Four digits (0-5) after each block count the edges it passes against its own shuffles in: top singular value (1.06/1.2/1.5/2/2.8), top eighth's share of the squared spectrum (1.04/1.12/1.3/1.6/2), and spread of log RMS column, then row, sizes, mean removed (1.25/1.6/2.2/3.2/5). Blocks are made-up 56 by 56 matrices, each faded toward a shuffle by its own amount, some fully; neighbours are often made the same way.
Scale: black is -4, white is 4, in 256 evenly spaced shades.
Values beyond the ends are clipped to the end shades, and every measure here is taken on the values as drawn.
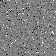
0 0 0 0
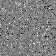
0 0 0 0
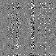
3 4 3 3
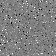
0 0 0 0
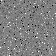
0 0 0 0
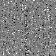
2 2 2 0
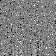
2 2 1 0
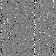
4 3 2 0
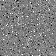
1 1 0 0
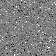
0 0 0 0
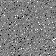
2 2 0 0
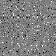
3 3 1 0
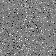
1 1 0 0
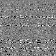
3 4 0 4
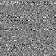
3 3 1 3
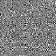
4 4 2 2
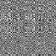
4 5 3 3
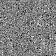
2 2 0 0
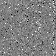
2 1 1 0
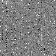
1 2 2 0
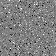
0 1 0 0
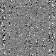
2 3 3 0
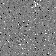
2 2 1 0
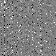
2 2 2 0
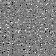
3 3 1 1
